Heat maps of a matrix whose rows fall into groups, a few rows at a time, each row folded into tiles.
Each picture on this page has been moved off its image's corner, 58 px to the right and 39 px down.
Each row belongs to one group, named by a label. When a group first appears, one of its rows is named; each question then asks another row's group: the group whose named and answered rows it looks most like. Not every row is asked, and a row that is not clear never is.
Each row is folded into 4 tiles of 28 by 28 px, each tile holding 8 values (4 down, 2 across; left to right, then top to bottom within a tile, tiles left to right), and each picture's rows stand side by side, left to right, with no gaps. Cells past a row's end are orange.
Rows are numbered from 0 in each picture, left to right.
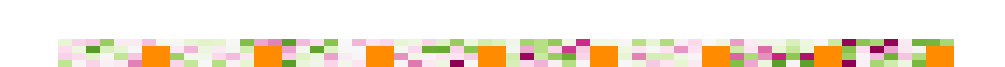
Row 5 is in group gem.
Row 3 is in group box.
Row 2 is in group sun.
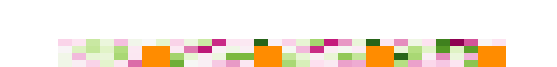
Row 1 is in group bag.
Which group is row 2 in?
bag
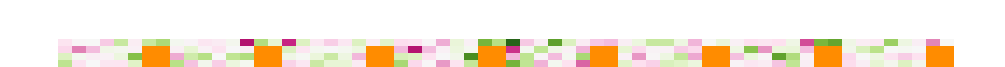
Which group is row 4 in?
sun
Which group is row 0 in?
bag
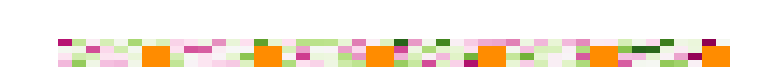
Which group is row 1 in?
bag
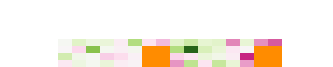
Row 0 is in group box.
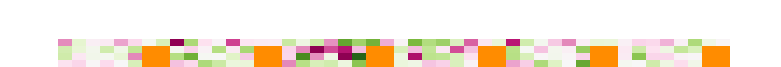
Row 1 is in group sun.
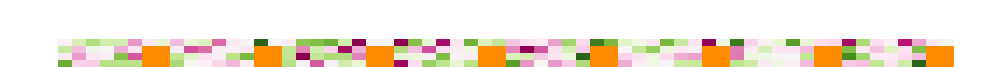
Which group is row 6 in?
sun
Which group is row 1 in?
bag
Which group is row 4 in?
bag
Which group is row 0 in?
gem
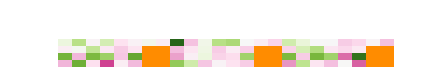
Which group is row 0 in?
gem
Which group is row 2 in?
gem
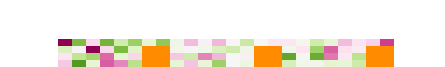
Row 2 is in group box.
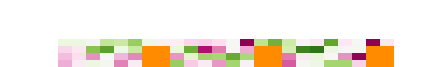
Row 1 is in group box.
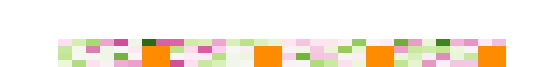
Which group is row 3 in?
sun
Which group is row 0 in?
bag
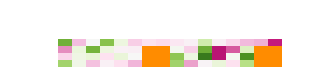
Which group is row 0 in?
sun
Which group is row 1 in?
box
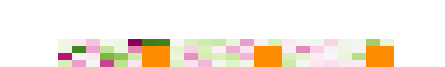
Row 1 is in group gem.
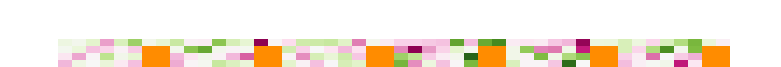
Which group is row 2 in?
gem
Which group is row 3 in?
bag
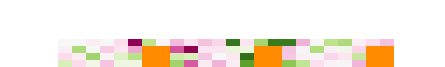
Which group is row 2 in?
sun
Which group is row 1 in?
bag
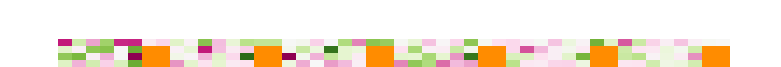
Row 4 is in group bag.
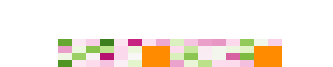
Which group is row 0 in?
sun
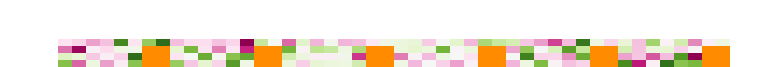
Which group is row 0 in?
bag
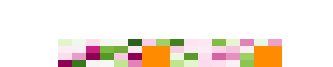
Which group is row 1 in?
sun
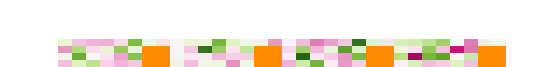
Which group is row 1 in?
box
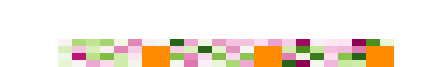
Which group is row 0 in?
gem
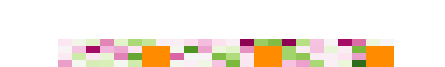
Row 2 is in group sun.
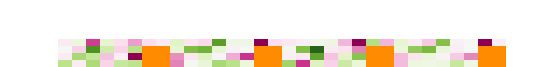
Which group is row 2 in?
box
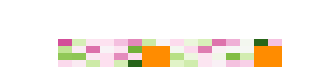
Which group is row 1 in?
bag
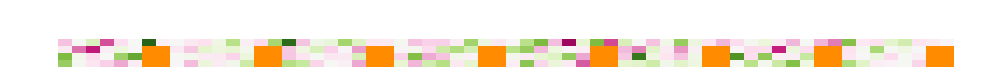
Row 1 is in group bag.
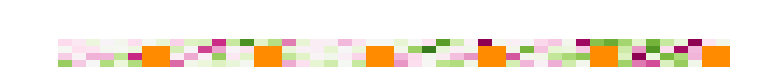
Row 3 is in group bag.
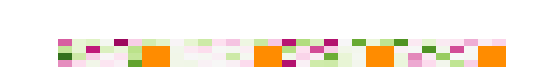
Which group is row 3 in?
gem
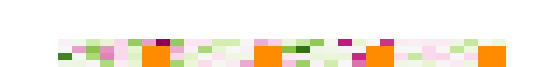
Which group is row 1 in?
sun
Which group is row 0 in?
box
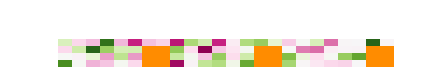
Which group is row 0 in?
sun
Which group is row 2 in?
bag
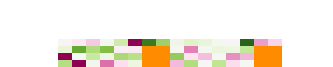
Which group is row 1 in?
box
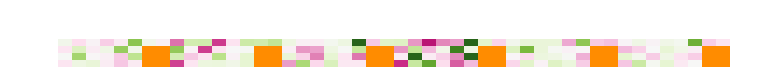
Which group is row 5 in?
box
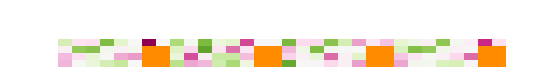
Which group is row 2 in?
sun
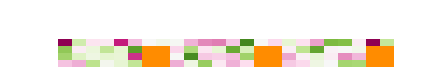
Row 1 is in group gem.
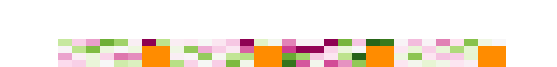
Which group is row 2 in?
bag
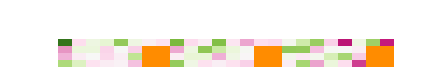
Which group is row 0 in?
sun
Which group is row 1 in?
sun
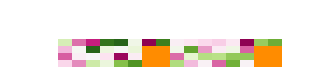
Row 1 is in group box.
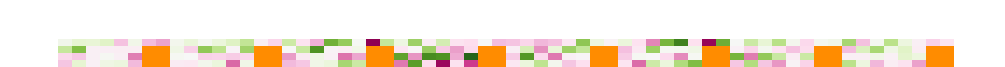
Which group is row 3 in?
gem
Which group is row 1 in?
box
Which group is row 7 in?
sun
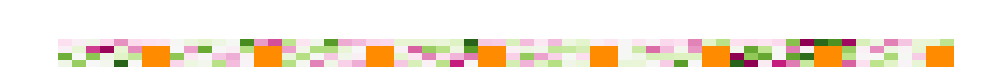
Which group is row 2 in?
sun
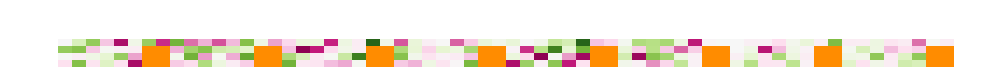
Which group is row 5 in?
gem
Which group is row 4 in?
box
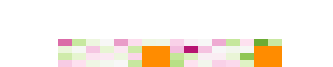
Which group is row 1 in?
bag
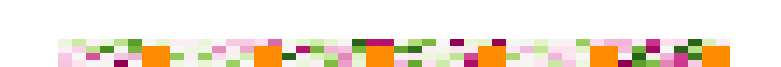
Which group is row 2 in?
box
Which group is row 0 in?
box
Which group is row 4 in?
box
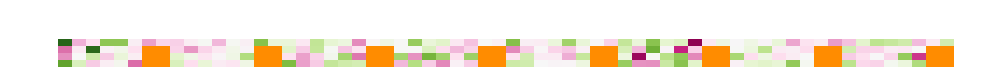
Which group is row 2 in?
gem
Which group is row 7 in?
gem
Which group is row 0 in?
sun
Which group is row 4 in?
sun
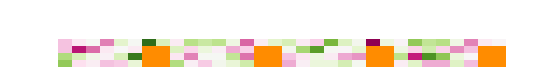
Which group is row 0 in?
bag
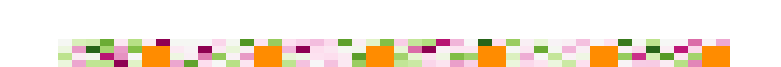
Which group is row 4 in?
gem
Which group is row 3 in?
bag
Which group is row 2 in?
bag
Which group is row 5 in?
gem
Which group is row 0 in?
box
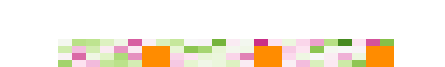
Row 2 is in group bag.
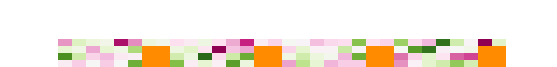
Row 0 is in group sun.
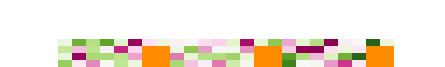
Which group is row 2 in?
bag
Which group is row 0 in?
gem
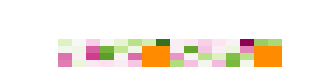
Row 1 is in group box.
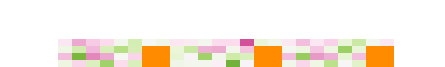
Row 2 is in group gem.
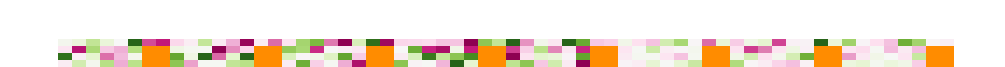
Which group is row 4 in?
sun
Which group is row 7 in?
sun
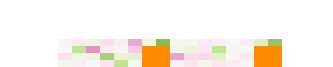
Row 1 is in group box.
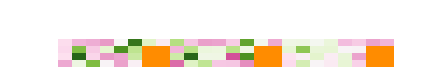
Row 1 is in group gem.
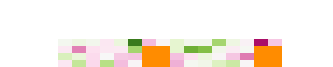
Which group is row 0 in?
box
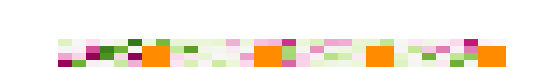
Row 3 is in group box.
